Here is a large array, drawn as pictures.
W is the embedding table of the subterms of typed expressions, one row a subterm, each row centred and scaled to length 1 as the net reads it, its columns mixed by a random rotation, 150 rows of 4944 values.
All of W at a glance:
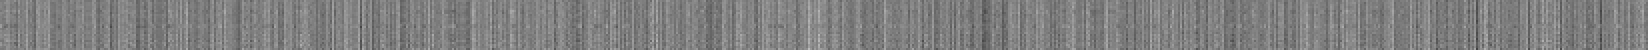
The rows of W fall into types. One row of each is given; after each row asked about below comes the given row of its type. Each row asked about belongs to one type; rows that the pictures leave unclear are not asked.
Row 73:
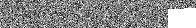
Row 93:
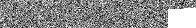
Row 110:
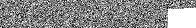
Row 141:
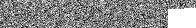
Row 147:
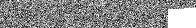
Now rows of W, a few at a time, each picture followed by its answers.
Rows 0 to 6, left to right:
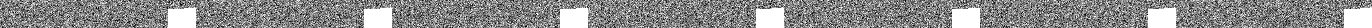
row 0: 110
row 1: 141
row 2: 147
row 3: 93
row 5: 147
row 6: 141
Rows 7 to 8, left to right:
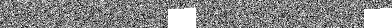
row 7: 141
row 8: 73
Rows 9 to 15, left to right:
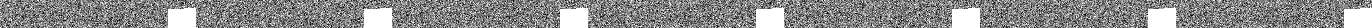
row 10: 110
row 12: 93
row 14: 147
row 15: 141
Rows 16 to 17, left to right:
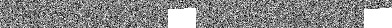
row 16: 73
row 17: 93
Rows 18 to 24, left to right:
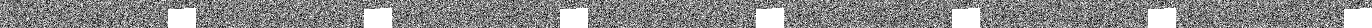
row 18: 73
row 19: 147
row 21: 147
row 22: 141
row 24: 93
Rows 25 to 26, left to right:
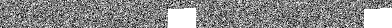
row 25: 110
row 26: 73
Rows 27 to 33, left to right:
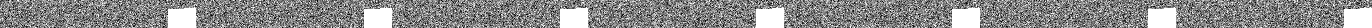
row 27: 147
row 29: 93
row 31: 93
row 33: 93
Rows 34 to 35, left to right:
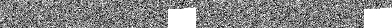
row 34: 93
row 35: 141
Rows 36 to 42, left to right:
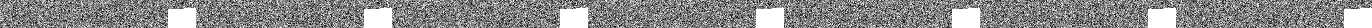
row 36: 93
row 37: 93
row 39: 93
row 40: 147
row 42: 73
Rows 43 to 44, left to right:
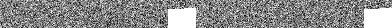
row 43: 141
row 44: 93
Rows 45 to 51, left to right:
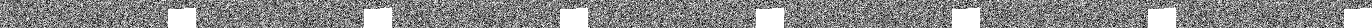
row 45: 73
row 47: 73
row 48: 110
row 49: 93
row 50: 147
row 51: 73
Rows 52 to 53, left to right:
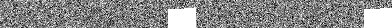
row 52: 141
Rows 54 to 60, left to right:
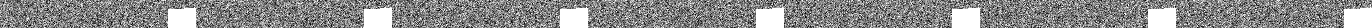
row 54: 73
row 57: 141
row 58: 147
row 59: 147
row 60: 141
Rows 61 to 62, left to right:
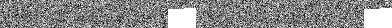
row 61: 147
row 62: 93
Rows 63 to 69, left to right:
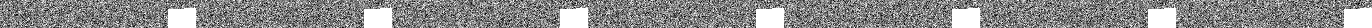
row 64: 141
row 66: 73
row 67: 93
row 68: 141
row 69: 93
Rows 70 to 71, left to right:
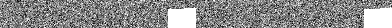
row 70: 73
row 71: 147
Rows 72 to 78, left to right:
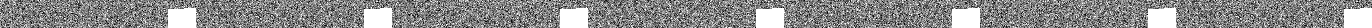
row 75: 73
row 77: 147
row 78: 73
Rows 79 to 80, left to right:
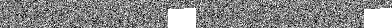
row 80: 147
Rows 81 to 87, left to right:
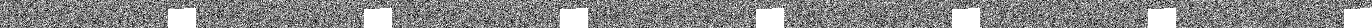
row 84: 147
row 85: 73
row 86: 110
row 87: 141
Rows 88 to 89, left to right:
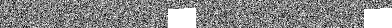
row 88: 147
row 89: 73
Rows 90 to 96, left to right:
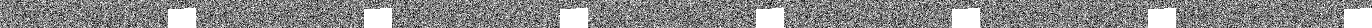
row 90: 73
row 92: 147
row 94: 110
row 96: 147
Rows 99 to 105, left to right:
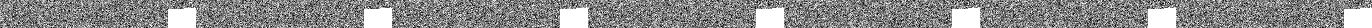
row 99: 93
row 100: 93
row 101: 141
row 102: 110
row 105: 141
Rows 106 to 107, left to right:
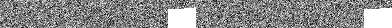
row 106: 141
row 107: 110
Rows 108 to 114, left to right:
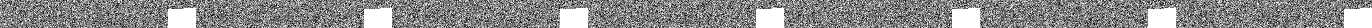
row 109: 147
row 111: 93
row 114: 73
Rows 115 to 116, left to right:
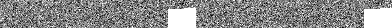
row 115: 93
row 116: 141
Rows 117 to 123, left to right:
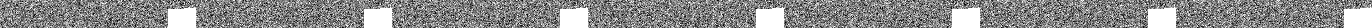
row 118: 141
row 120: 73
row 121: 110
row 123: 141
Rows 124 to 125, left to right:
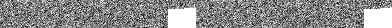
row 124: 141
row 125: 141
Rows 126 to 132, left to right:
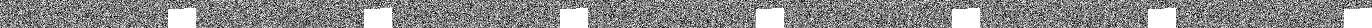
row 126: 73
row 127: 141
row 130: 73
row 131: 73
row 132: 110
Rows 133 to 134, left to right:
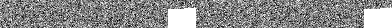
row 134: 141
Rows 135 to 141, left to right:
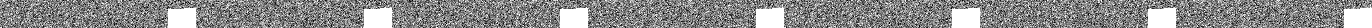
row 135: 110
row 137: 73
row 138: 141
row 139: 110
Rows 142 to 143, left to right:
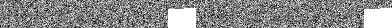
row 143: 147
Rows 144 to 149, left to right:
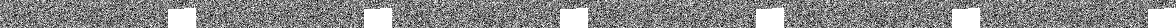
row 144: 141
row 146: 73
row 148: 73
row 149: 141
